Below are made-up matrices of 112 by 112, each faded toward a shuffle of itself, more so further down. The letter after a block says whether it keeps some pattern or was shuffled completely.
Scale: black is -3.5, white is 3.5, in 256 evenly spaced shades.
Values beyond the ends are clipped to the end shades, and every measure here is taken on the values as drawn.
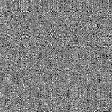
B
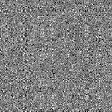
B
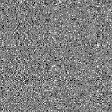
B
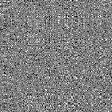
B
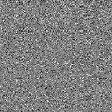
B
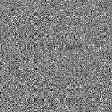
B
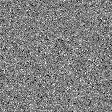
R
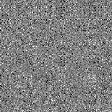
B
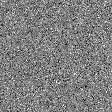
R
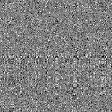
B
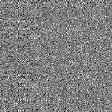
B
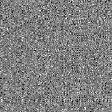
B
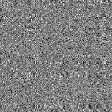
B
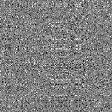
B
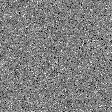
R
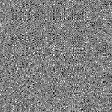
B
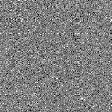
B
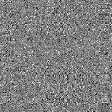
B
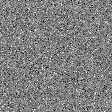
R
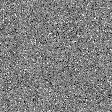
R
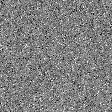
R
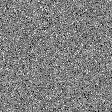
R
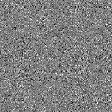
B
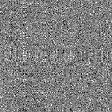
B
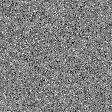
R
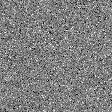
R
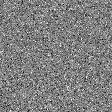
R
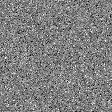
R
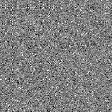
B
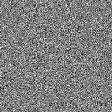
B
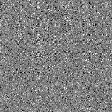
B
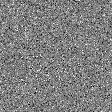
R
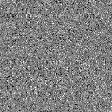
B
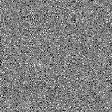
B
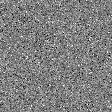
R
